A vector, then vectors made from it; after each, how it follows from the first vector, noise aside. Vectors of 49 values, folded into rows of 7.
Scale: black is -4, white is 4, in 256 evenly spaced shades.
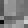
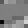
partly zeroed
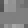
partly zeroed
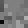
partly zeroed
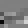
partly zeroed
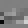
partly zeroed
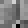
wrapped around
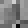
wrapped around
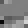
partly zeroed
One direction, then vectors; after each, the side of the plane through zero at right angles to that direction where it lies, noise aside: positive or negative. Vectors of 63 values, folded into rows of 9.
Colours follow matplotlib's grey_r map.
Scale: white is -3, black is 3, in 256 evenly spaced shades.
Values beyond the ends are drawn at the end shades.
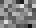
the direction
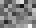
negative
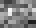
negative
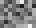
negative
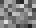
positive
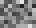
negative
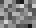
positive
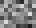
positive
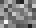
positive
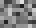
negative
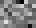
positive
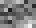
negative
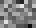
positive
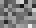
negative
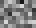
positive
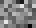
positive
